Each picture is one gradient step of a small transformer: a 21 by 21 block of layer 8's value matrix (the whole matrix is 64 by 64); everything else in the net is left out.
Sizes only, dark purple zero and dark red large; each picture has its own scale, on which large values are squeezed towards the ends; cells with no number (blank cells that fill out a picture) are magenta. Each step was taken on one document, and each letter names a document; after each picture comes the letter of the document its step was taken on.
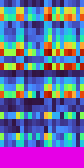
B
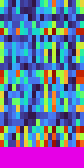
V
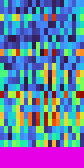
V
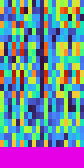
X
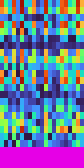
X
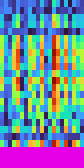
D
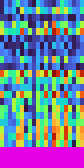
V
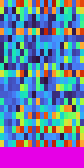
V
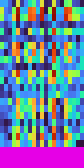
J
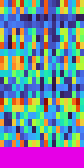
X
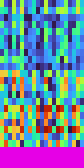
X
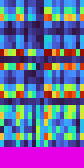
B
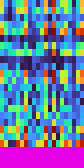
V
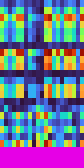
B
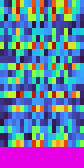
J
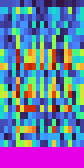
J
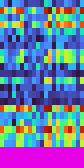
B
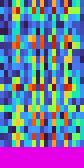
J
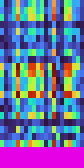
J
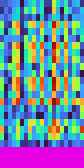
D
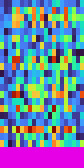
J
